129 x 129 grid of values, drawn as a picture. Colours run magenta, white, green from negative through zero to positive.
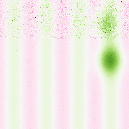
A horizontal seam about 30% of the way down splits the table, and the bottom part is calmer. No single row or column stands out from its neighbours. Stripes running up and down repeat 4 times from left to right. Two bumps rise from the field. The ninth with the highest average is the middle right.
